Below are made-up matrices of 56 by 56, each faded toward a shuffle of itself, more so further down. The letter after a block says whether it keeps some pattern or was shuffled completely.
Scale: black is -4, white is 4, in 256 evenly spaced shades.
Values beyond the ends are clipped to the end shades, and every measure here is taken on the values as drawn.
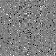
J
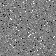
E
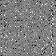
J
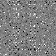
J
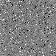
E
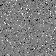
E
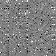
J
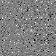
J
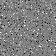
E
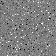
E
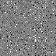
J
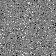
E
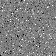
E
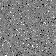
E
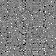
J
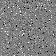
E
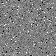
E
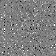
J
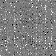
J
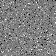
E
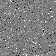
E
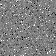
E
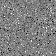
E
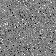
E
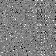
J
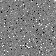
E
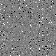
J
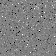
E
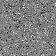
E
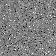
E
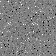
E
